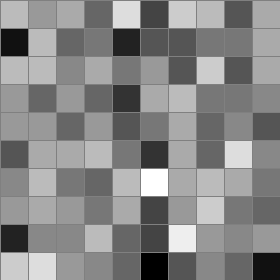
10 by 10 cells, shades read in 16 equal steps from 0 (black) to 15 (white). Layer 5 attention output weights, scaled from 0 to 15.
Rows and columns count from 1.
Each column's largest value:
12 13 10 11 13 15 14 12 13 10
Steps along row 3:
same down up down up down up down up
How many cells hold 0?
1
